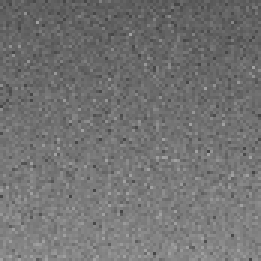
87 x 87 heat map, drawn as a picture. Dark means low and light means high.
Histogram: bell-shaped. Odd rows or columns: none. Stripes: none. Slope: up to the bottom. Grain: fine.
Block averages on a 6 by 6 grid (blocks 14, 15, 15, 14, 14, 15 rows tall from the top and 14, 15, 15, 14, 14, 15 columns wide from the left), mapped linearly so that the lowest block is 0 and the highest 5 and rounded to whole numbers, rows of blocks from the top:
0 0 0 0 0 0 | 1 1 1 1 1 1 | 2 2 2 2 2 2 | 3 3 3 3 3 3 | 4 4 4 4 4 4 | 5 5 5 5 5 5
